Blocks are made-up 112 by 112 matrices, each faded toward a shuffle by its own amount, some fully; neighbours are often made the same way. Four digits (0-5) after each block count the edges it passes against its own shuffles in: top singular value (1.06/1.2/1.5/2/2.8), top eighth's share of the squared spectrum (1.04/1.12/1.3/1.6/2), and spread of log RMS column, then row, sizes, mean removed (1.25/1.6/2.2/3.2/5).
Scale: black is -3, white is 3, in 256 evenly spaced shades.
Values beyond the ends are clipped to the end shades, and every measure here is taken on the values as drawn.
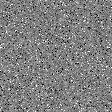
0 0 0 0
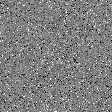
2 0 0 0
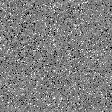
3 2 0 0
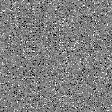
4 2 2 1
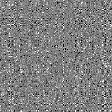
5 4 3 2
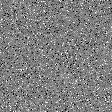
1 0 0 0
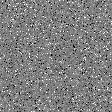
0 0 0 0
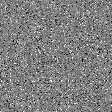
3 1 0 0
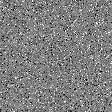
0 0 0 0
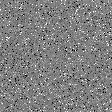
2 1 0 0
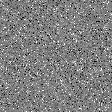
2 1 0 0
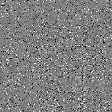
4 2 1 2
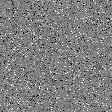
2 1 0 0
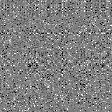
4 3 2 2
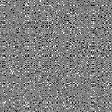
5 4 3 3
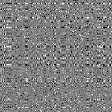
5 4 3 3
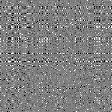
5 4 3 3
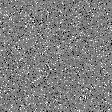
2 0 0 0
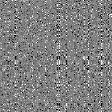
5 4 3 2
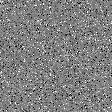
2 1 0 0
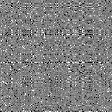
5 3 2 3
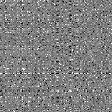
5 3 2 2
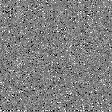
4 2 0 1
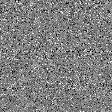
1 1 0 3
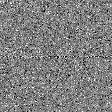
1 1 0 2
